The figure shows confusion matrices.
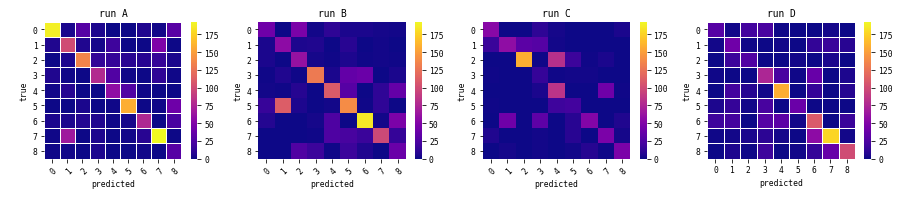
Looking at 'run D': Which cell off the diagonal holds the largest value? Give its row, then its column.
7, 6
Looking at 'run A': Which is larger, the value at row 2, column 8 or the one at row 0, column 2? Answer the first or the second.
the second
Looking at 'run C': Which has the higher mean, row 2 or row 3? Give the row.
2
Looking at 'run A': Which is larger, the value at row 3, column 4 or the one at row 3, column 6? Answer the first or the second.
the first
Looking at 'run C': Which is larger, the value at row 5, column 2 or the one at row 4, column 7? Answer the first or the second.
the second
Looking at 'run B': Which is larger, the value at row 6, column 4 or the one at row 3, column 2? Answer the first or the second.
the first
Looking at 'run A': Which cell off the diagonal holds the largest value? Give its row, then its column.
7, 1
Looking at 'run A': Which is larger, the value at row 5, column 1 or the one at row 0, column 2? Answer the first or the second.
the second
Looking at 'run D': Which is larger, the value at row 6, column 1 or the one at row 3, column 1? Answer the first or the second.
the first
